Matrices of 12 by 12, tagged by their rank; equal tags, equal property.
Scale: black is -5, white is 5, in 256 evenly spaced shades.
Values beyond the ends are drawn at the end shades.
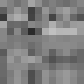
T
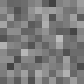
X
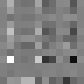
T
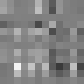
T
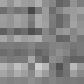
T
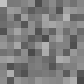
X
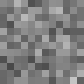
X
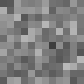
X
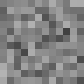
X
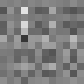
T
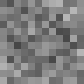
X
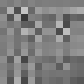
T
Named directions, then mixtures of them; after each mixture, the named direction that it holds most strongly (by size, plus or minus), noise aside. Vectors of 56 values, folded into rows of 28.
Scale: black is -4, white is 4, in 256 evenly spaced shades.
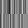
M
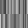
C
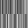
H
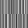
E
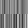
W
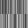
H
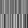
W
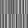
E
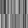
C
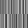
E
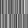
E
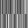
H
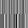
W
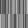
C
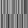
H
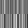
W
